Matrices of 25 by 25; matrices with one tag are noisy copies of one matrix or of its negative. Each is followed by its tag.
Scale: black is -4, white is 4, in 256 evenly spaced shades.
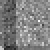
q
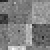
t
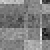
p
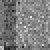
q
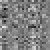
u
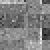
p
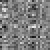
u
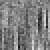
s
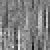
s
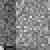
q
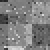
t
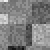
t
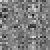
u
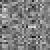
u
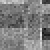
p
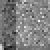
q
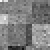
t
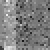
q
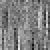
s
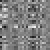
u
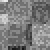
t
